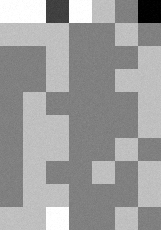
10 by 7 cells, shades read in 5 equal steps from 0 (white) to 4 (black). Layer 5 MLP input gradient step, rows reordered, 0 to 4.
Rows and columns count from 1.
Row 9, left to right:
2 1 1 2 2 2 1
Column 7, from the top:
4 2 1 1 1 1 2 1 1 2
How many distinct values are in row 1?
5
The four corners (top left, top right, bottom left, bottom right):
0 4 1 2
